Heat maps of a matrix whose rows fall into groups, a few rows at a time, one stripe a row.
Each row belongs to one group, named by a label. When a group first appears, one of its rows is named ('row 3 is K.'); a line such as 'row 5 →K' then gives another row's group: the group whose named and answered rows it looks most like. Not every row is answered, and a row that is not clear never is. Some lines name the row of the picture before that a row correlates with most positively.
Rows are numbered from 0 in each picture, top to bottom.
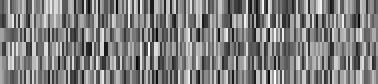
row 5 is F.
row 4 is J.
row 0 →J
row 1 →J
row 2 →F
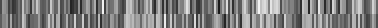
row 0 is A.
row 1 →A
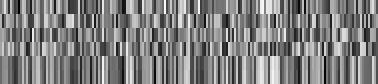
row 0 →A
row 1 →J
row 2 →F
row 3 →J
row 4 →A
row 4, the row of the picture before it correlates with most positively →0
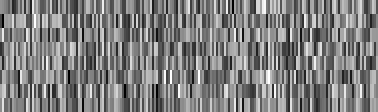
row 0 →F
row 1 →J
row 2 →F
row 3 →J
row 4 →J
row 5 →A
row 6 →F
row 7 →F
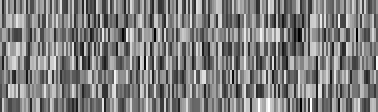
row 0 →J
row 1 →J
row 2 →A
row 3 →J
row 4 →J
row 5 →F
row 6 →J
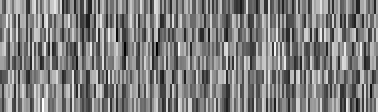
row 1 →J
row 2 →J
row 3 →F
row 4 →F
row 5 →J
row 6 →J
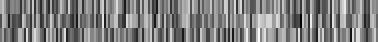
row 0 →F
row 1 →A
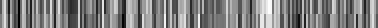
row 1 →A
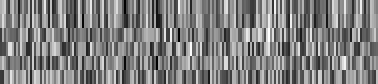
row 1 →F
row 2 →A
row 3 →J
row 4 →F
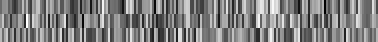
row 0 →A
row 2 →J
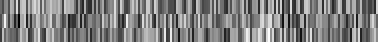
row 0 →J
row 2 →A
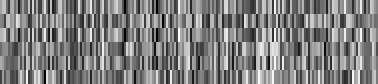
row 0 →F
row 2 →F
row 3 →A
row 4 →F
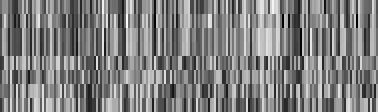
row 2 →A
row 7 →J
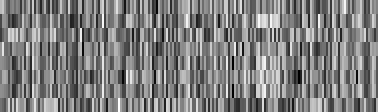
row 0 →F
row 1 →A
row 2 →J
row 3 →F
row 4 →F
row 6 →F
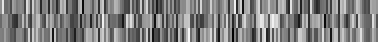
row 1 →A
